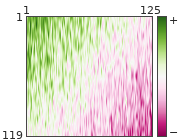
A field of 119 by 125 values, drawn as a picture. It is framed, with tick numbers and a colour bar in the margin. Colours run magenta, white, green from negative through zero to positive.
Slope: up to the top left. Grain: streaks running down. Ninth with the highest average: top left. Mirror symmetry: none. Histogram: bell-shaped. Ninth with the lowest average: bottom right.
